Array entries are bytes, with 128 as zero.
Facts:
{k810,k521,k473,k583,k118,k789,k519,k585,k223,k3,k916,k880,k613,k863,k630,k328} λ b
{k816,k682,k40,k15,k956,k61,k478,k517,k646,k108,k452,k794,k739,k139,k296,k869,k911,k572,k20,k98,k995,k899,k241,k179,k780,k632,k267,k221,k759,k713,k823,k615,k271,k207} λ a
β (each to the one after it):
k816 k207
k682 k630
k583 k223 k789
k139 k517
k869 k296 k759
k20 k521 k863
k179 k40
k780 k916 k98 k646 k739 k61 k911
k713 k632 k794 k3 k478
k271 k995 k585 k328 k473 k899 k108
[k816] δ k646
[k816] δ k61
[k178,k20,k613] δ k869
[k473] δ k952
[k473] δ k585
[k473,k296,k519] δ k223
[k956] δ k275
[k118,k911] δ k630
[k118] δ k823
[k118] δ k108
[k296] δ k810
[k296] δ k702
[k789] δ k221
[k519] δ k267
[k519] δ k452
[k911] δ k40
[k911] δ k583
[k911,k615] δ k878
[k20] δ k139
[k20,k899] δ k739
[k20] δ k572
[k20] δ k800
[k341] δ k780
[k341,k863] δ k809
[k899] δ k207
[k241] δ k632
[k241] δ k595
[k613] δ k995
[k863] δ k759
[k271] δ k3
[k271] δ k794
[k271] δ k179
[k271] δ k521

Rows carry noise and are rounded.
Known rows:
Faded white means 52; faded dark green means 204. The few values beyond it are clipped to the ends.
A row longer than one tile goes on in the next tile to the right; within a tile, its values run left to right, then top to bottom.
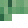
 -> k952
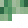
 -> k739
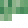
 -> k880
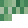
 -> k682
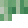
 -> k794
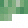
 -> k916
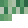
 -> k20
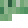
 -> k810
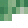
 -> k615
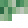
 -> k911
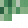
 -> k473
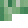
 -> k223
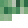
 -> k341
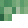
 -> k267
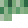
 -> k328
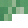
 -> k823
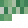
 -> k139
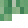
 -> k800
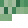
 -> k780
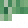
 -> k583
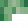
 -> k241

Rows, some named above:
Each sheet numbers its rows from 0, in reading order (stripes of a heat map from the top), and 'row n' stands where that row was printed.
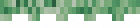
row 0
k341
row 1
k899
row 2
k521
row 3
k630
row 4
k15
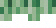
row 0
k328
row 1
k646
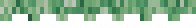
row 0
k179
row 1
k632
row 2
k789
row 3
k759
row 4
k118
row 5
k241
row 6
k878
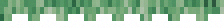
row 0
k296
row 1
k615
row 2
k956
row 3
k15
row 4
k572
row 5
k794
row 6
k15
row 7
k275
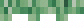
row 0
k583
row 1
k478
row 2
k585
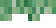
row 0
k178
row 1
k40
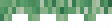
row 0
k823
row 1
k178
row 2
k809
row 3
k816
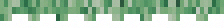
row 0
k221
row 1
k118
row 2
k595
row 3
k61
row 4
k3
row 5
k98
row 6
k3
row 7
k271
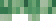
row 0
k863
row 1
k613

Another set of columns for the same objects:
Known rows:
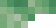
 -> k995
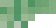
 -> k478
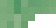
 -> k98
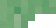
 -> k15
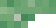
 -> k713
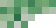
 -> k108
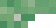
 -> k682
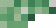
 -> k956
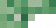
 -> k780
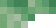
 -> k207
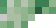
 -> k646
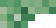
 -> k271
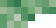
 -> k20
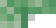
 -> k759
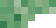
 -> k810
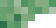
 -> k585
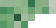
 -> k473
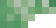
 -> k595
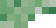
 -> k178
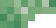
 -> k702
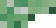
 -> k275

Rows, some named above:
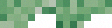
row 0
k178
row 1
k583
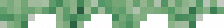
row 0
k809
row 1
k521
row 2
k878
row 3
k863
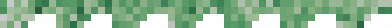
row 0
k61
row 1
k179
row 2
k40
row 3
k794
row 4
k595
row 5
k916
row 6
k341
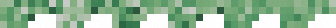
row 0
k956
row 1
k61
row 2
k221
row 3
k275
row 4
k296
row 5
k118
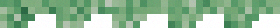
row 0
k271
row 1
k613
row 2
k478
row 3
k241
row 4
k296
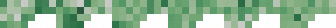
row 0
k816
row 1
k789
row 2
k632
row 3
k615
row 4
k899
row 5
k328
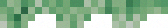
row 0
k3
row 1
k800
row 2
k739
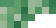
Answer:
k179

